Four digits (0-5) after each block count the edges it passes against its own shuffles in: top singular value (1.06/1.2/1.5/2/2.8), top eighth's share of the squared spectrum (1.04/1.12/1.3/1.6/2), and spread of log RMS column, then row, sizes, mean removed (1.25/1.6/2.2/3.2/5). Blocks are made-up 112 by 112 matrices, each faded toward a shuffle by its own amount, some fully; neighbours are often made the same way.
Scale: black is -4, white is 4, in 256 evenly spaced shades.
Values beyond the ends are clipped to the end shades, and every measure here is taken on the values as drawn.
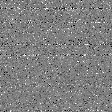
2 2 0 2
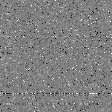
4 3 0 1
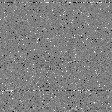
4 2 0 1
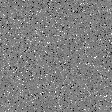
0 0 0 0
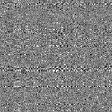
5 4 2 3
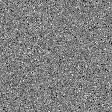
0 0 0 0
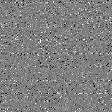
4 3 1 2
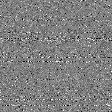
2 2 0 3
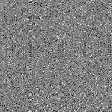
4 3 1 1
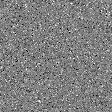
1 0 0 0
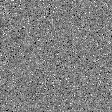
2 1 0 0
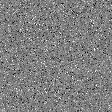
1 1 0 0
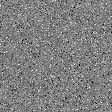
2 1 0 0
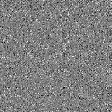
4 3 1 1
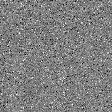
3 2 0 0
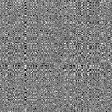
5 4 3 3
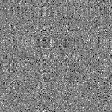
4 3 2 2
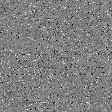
1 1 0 1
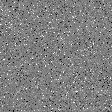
0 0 0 0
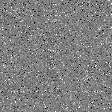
1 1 0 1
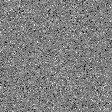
3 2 0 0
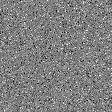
0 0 0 0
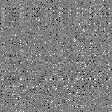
4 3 1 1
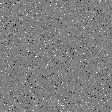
0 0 0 0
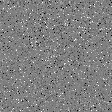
2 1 0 0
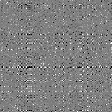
5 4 3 3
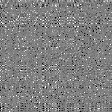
5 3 2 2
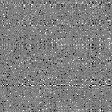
5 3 2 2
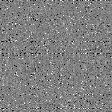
4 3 1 2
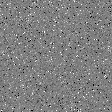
2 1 0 0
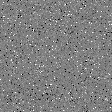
2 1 0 0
